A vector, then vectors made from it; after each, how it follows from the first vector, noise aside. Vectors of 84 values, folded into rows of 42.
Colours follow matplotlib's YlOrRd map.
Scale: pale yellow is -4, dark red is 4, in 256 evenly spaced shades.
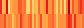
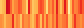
sign-scrambled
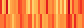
copied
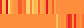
partly zeroed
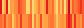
copied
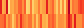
copied
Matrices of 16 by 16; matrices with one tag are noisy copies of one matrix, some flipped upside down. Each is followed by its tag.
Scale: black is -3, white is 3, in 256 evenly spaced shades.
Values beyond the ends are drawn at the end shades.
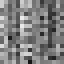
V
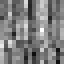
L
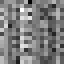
V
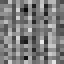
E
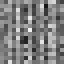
E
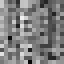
V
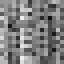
V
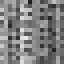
V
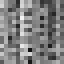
V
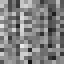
V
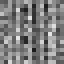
E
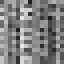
V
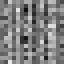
E
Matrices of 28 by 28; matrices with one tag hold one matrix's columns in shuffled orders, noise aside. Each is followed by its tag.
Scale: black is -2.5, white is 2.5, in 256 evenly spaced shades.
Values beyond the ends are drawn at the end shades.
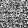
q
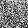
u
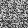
q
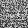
q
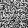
q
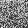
u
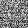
q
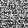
q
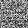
q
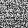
q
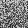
u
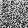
u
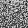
u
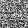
q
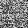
q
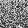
u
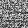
q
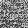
q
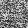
q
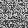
q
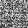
q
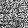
q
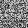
q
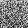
u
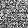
q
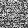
q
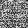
q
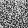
u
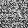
q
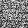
q
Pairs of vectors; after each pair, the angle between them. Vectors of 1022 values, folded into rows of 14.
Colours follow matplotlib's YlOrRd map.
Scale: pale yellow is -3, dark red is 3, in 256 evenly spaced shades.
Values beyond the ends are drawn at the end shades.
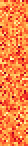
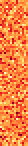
partly opposed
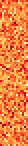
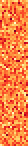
nearly opposite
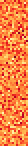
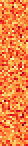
partly aligned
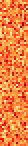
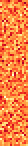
partly opposed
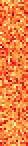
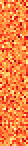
orthogonal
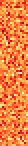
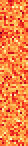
orthogonal
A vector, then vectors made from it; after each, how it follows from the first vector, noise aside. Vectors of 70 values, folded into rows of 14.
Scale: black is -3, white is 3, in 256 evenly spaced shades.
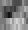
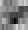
wrapped around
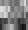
wrapped around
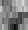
wrapped around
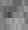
shrunk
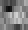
wrapped around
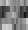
wrapped around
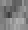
shrunk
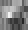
negated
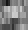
wrapped around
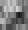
reversed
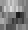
reversed
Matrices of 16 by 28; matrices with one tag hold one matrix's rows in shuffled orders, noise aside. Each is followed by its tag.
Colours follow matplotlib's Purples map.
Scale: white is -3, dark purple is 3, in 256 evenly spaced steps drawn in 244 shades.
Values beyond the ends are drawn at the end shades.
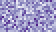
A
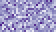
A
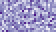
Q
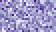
A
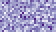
Q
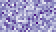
A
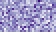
Q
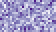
Q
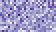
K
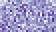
K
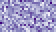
Q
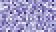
K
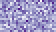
K
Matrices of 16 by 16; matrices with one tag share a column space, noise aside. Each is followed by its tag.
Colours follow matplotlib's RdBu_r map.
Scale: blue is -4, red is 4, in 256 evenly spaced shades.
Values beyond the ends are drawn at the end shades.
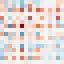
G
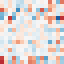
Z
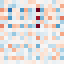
G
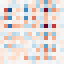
G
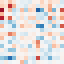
G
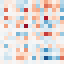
G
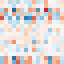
Z
